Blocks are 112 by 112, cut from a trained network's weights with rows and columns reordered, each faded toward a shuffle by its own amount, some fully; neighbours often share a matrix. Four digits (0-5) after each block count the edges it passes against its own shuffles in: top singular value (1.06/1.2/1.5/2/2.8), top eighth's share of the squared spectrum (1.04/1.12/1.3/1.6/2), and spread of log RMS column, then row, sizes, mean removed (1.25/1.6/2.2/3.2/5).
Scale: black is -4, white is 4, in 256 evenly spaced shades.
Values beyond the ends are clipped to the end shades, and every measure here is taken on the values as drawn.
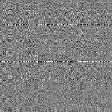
4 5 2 3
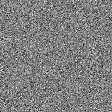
3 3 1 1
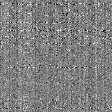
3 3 0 3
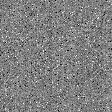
1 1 0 1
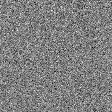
0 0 0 0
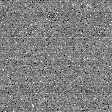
2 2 1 0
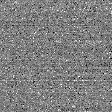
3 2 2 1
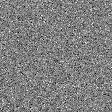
0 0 0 0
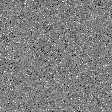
0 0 0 0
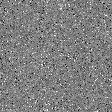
0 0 0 0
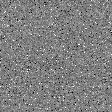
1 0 0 0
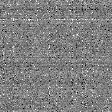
3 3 2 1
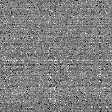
3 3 2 0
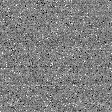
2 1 0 0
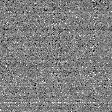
3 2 2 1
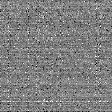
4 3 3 1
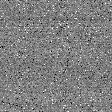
2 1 1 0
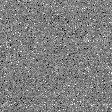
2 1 1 0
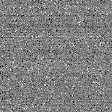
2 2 1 0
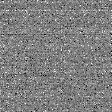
3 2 2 0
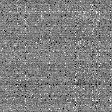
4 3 3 1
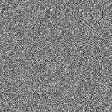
4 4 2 2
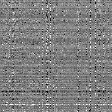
4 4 4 1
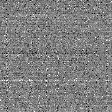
3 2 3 1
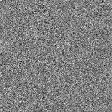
3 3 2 0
